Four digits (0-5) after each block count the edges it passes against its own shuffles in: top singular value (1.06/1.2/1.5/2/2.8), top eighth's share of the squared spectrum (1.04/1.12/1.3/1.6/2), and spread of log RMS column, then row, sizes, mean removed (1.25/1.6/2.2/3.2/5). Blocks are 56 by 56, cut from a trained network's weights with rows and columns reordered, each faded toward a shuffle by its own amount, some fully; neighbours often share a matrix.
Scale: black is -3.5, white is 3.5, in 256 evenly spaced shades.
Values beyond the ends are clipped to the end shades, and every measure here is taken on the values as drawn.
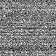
3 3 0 1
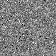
0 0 0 0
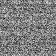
2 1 0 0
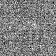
1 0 0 0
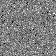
0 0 0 0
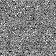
0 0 0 0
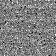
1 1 0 0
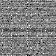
3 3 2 1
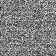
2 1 0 0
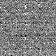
2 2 1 0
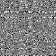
4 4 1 3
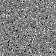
1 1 0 0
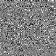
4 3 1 2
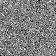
0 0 0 0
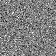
0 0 0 0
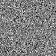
3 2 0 1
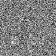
3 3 1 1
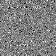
3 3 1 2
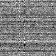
4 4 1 2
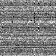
4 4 1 3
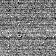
3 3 1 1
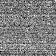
3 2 0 1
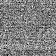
2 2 0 0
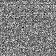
1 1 0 0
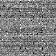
3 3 1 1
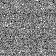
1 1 0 0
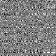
4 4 1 3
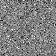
2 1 0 1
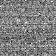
2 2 0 0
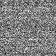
2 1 0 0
